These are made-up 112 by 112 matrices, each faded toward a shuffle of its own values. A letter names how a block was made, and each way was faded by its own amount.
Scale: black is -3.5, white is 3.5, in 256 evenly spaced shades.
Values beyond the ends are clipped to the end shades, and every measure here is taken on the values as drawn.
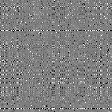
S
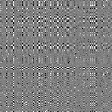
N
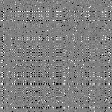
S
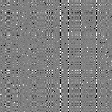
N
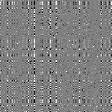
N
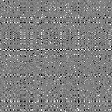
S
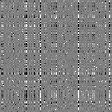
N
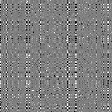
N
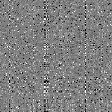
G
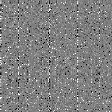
G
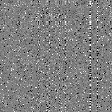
G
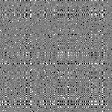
S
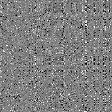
G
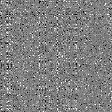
G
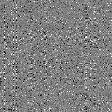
G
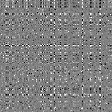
S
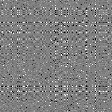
S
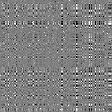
N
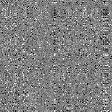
G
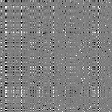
N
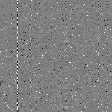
G
